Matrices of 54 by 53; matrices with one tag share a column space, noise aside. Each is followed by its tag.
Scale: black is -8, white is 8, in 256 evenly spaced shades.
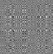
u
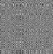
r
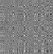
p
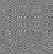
u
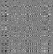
p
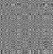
r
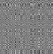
r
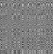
r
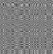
r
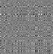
p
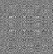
u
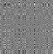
r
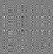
u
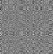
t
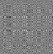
u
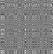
r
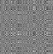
t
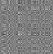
t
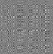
u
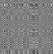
r
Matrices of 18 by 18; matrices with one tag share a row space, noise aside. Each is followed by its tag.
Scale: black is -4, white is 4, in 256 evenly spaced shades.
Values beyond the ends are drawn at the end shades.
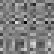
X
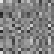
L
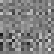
L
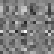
X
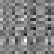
X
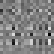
L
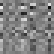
X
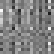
L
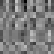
X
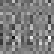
L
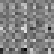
X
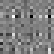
L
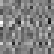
L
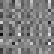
L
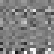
X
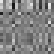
L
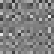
L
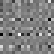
L
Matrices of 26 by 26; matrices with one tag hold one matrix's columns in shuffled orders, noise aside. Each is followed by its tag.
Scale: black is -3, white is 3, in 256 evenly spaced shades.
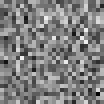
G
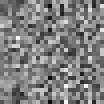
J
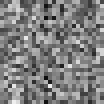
J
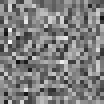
G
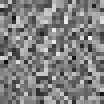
G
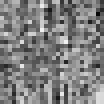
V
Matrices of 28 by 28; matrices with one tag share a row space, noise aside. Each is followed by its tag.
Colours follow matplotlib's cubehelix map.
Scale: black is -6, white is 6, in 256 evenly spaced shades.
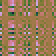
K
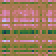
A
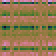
A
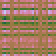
A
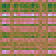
A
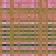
A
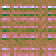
A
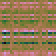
A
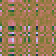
K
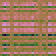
A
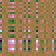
K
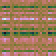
A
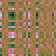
K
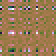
K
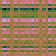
A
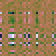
K
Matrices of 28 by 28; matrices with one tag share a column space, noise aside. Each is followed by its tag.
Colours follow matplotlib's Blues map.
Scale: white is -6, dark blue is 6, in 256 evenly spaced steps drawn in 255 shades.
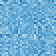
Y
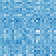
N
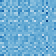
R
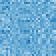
N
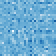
N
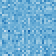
N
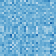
Y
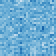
Y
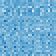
R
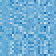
Y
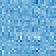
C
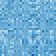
N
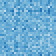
R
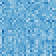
N
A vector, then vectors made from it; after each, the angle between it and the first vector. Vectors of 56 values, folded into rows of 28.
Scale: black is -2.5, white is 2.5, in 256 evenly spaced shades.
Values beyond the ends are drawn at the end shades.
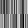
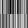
partly opposed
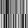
partly aligned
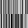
orthogonal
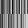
orthogonal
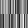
nearly opposite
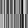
partly aligned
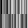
orthogonal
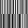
partly opposed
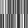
nearly opposite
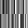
partly aligned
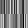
nearly parallel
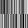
nearly parallel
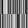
partly opposed
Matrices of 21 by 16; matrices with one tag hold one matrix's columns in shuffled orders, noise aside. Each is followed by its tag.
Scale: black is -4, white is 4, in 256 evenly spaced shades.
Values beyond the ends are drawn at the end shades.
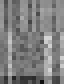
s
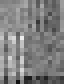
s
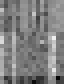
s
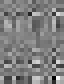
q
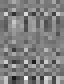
q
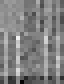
s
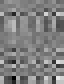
q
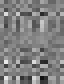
q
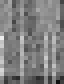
s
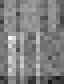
s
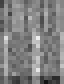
s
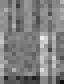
s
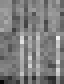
s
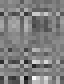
q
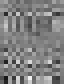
q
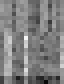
s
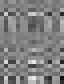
q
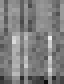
s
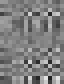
q
